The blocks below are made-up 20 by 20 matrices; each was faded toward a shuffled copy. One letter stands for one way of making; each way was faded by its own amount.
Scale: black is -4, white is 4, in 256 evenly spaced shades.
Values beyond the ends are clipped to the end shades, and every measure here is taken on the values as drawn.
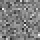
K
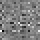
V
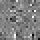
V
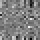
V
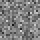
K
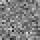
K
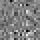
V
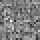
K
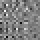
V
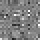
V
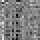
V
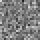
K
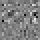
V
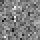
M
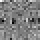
V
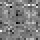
V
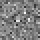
M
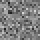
K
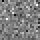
M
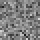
K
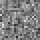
K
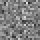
K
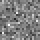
M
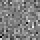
M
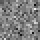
M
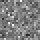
M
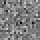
M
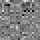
V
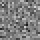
M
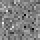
M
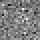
M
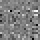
V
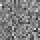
K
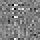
V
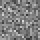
K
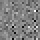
V
